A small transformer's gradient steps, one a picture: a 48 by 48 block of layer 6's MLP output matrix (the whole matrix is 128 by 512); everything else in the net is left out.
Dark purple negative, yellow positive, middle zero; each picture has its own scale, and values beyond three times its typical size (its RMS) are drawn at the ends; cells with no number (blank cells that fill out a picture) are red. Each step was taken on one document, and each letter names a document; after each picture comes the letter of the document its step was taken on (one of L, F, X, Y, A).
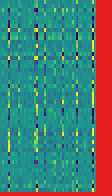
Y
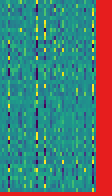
Y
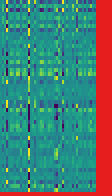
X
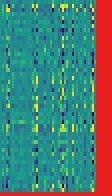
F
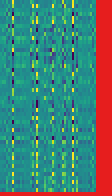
F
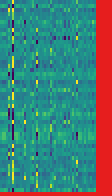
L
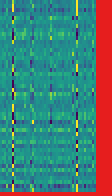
L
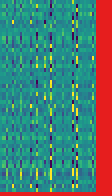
L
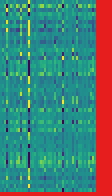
X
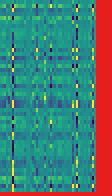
L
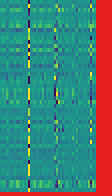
X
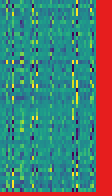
L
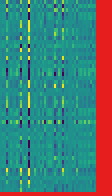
X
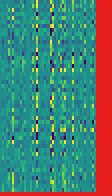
F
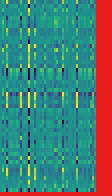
X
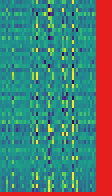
F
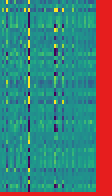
X
